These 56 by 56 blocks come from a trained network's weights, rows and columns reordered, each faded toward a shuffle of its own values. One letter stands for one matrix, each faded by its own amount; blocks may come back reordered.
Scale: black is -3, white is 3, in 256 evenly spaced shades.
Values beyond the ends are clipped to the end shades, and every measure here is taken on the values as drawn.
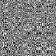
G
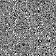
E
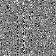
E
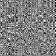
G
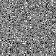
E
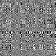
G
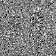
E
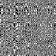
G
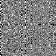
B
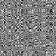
G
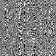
B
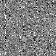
E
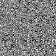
E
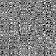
G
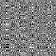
G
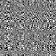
G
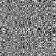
G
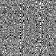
B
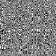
B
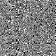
E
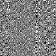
B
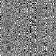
B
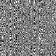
B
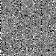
E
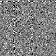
E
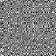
G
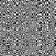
G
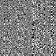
B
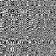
G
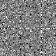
E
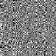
G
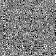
E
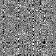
B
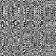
G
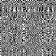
G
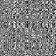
G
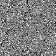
E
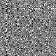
E
